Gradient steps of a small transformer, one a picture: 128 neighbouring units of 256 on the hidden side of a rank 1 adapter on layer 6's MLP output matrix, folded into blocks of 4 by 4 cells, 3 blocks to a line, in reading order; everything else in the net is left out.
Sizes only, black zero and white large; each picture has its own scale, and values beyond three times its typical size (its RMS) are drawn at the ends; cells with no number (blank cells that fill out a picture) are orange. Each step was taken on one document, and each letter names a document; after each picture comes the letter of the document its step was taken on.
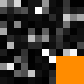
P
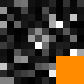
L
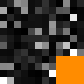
L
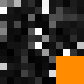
P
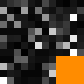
L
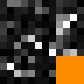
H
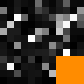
H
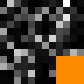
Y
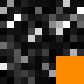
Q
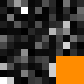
L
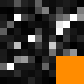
H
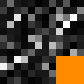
Y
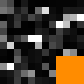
Q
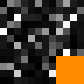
H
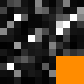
H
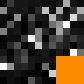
Y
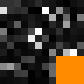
P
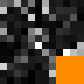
P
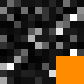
L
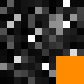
Q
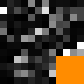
P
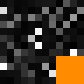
Q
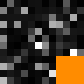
L
